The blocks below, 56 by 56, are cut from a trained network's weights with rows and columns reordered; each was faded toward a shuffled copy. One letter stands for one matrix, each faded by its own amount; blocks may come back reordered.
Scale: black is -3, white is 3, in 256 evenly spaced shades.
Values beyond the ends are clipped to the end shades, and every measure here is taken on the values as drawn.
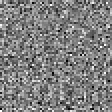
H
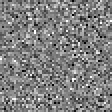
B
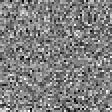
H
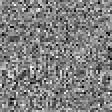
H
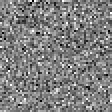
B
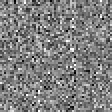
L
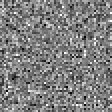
L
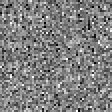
B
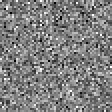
B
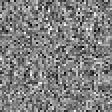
H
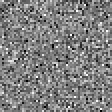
B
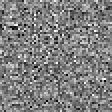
H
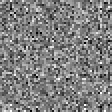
L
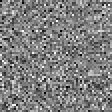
L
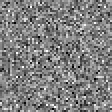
B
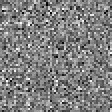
L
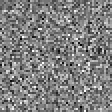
L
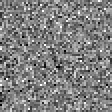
B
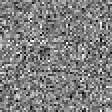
L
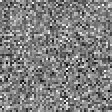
H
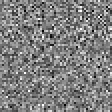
H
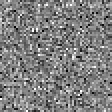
B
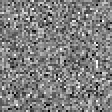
L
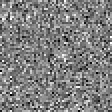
L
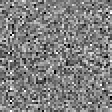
L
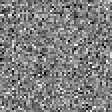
L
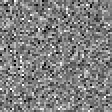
B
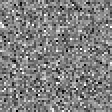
B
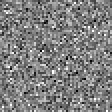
B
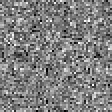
H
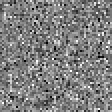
B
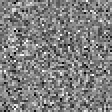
L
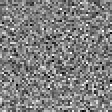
H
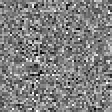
L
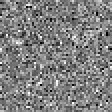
L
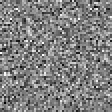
H
